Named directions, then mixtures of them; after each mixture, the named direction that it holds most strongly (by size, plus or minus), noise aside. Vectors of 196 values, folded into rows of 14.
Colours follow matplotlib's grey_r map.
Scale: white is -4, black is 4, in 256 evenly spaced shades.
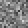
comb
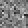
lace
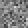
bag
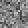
comb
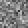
comb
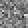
lace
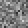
comb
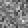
comb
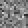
lace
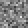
bag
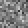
comb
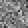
comb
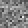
bag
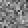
comb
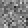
bag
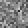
comb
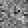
lace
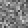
comb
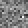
lace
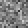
comb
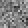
bag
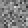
bag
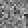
lace
